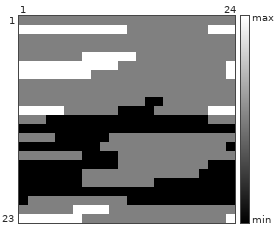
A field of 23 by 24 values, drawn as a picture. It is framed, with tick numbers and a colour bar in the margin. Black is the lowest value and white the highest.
The top right is the smoothest part. The grain runs across in streaks. The ninth with the highest average is the top left.
